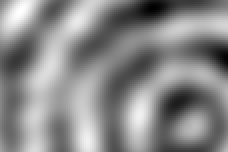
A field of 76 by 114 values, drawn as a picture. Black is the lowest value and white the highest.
Mirror symmetry: none. Rings: centred on the bottom right. Lone odd cells: none. Grain: smooth.
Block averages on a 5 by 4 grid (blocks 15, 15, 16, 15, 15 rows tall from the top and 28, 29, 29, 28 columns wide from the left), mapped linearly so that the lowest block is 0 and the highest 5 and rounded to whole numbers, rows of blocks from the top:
5403 / 3332 / 4423 / 4441 / 4432
